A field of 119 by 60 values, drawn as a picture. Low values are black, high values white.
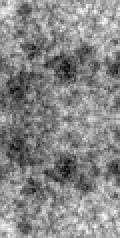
The texture is blotchy. The top and bottom halves mirror each other. The values follow a bell shape.
